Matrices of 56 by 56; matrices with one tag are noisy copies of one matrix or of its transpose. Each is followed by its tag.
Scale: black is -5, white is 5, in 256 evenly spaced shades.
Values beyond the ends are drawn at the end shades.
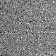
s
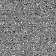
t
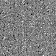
t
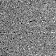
s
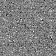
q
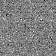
q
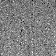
s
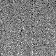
s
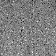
s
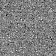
q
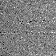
s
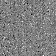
t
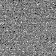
t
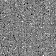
t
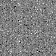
q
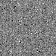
q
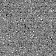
q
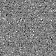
q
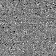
t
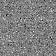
q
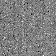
t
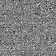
t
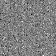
t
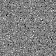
q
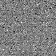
t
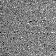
s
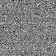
t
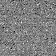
t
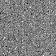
t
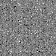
q
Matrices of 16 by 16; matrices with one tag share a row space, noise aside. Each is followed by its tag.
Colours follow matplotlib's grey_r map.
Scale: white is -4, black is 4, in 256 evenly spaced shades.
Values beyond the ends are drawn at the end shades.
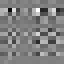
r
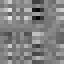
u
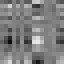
u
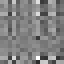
r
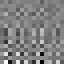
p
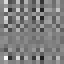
p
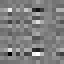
u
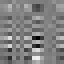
u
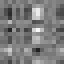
u
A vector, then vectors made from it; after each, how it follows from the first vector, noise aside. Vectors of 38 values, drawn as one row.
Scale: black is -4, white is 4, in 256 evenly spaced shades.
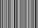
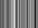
sign-scrambled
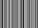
reversed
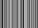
reversed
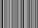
reversed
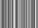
sign-scrambled
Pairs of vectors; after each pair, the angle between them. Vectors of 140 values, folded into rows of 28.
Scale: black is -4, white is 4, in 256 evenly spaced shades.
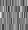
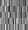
orthogonal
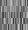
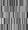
partly opposed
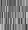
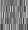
orthogonal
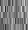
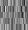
nearly opposite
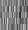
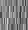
nearly parallel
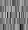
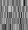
partly aligned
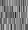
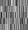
partly aligned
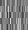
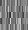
nearly parallel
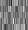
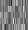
nearly parallel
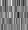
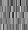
partly opposed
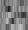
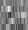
nearly opposite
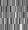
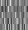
partly aligned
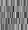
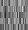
orthogonal
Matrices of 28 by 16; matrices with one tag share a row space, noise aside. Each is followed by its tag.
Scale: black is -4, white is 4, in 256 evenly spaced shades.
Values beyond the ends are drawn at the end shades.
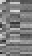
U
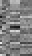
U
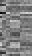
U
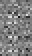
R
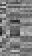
U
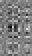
R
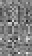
R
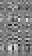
R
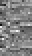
U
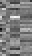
U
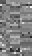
U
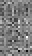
R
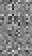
R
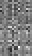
R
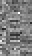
U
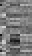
U
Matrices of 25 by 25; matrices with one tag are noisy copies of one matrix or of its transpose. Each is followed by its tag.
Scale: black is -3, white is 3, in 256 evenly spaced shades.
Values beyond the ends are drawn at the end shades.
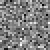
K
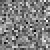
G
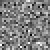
G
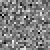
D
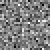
K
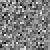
D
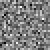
D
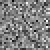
G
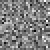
G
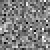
G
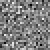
D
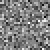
K
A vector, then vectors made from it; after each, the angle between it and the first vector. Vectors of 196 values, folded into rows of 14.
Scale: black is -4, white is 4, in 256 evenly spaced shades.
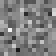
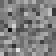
nearly opposite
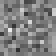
nearly parallel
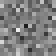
orthogonal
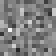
nearly parallel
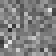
partly opposed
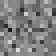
nearly opposite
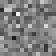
orthogonal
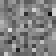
nearly parallel
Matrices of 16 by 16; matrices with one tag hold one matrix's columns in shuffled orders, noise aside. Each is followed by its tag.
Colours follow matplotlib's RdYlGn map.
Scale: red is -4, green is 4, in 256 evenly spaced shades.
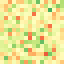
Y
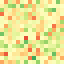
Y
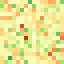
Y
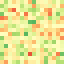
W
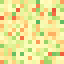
W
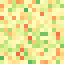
Y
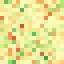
Y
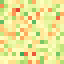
W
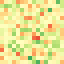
Y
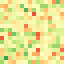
Y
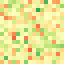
Y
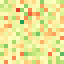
W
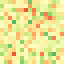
W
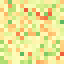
W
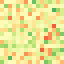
Y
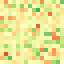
Y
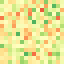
W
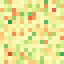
W
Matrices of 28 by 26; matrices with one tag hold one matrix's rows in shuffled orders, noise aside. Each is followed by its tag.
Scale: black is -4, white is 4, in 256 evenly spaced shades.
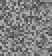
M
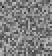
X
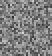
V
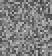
V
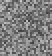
X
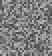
V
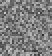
M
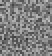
M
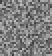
X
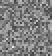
V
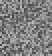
M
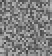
X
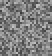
M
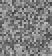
V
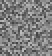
M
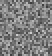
V
